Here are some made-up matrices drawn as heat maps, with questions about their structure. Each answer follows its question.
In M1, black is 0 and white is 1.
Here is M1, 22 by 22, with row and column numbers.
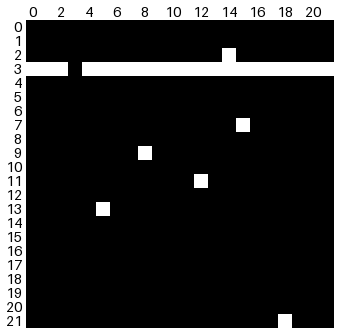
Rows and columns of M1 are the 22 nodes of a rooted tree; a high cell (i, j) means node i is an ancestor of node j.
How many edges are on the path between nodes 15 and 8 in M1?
4
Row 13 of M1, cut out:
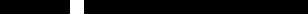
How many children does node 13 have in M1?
1
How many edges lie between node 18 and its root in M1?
2
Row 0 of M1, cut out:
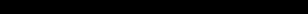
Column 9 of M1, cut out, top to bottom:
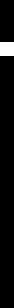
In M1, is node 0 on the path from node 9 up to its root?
no
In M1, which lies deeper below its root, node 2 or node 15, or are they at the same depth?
node 15
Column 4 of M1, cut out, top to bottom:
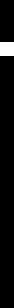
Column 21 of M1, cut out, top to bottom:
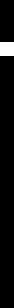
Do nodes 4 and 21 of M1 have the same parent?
yes
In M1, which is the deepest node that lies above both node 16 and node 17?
3
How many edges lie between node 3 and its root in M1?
0
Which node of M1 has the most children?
3
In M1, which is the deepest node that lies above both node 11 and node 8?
3
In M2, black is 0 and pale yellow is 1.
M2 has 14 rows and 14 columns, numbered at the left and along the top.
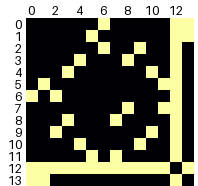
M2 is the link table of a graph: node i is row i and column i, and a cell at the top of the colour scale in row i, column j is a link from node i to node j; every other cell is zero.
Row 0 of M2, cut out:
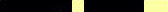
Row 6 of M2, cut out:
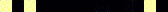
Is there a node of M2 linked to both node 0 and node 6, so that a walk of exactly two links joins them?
yes
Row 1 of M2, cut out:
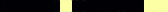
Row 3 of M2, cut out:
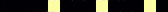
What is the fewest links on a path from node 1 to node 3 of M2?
2
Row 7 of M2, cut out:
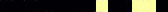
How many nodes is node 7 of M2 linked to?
3
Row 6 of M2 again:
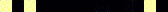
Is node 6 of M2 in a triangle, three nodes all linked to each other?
yes
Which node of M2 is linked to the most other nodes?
node 12
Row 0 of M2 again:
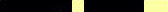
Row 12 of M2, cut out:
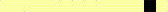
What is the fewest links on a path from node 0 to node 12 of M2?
1
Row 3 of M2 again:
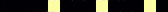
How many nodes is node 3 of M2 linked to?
3
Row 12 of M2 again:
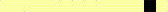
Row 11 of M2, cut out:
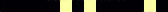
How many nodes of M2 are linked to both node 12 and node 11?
2
